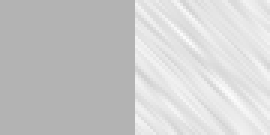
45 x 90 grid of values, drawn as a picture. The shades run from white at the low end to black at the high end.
The table splits into one row of 2 panels. Panel 1,1: low, flat. Panel 1,2: very low, slanting down to the right, faint in contrast.
